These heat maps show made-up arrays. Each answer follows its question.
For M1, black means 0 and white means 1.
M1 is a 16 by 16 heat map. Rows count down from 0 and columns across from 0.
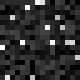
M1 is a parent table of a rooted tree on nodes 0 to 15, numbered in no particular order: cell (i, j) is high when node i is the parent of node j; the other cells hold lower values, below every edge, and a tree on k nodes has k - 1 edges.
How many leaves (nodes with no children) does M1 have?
8
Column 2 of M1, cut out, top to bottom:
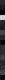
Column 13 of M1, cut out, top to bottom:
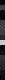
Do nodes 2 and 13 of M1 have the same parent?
no
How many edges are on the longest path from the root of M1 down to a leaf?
8
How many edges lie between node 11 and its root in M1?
1
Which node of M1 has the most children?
8
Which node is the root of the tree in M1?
3
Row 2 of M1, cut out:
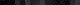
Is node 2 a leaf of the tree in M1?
yes
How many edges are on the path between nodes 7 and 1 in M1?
4
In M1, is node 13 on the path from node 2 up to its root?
no
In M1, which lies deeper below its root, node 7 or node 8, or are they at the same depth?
the same depth
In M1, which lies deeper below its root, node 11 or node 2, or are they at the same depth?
the same depth
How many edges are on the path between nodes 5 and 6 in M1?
3
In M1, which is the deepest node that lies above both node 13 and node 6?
15
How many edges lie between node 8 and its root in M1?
7
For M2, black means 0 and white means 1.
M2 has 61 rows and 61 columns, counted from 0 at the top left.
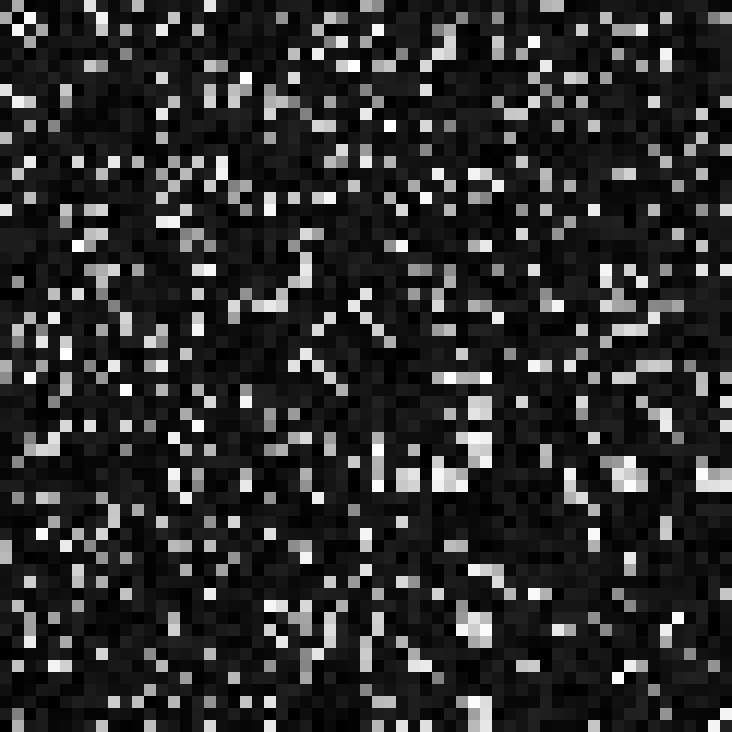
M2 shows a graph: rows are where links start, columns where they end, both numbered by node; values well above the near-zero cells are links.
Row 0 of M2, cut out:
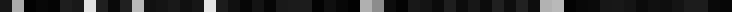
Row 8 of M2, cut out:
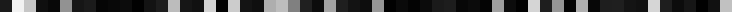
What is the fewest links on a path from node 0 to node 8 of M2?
2
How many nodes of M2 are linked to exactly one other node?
1
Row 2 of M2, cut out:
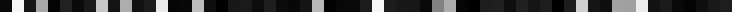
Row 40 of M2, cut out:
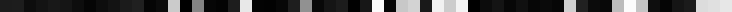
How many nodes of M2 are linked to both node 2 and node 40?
7
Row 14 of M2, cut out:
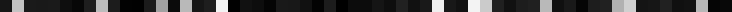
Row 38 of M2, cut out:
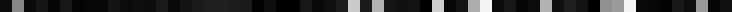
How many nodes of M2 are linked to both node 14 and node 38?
8
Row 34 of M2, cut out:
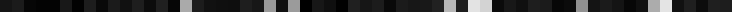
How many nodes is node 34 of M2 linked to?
9
